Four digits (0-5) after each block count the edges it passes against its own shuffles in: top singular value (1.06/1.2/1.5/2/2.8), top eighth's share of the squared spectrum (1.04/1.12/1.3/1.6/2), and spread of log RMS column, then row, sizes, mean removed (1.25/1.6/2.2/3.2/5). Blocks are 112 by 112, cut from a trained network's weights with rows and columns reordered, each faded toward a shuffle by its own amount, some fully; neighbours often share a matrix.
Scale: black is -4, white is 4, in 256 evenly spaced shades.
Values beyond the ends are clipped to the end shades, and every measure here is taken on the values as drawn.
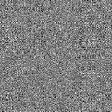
3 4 2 3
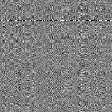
4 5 3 3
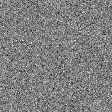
2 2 0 0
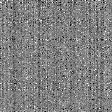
4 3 1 3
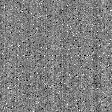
3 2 0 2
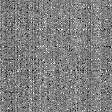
4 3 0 3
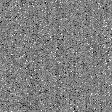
2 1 0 1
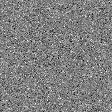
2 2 0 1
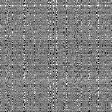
4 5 4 1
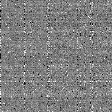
4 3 3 0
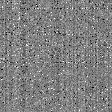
3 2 0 2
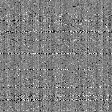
4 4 0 3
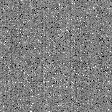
2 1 0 1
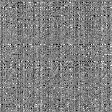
4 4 1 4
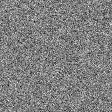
0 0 0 0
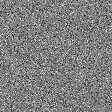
0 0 0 0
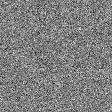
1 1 0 0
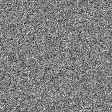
0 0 0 0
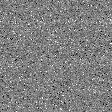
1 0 0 0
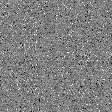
1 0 0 0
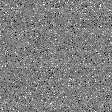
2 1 0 0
